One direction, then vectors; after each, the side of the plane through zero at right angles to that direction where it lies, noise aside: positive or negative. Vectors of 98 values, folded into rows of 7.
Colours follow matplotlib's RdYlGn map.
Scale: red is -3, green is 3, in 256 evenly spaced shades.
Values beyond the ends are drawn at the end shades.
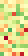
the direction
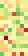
positive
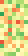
negative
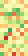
positive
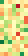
negative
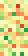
negative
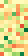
negative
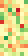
negative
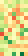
negative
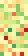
positive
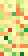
negative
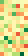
negative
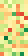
negative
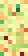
positive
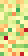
positive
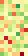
positive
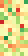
negative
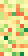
negative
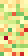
positive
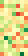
negative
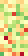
positive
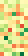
negative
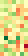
negative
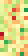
negative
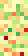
positive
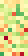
positive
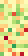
positive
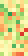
positive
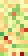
positive
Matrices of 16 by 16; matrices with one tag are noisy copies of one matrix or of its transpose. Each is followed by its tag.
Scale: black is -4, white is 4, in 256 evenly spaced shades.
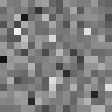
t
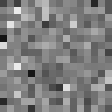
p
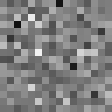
t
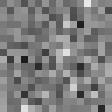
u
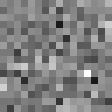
u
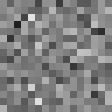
t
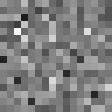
t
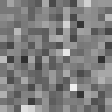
u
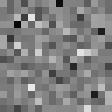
t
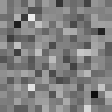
t
